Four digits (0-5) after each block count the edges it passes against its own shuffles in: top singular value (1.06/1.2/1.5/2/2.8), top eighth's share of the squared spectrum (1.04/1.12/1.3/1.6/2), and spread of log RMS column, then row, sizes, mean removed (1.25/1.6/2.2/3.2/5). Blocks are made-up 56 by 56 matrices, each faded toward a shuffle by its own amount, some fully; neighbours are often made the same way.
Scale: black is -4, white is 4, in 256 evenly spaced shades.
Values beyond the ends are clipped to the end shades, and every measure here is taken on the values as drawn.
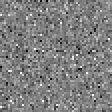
1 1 0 0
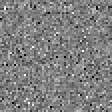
1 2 0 1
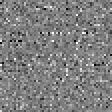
3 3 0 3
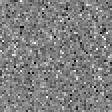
0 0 0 0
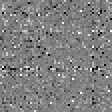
3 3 1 2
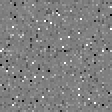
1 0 0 0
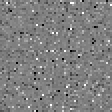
2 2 0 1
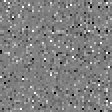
2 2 1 0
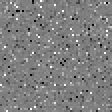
0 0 0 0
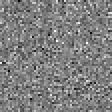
2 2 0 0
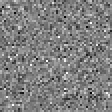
3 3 1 1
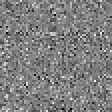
3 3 2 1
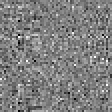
3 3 2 2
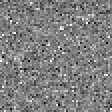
0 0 0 0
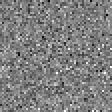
0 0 0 0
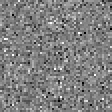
2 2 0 1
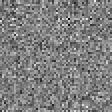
3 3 1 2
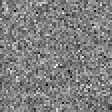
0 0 0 0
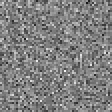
2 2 1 0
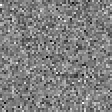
1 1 0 0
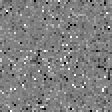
2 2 0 1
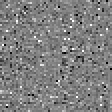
3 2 1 0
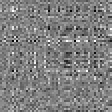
4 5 3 3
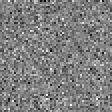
3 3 1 2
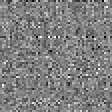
3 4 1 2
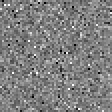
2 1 0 0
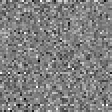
3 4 1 2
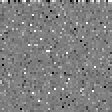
3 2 0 1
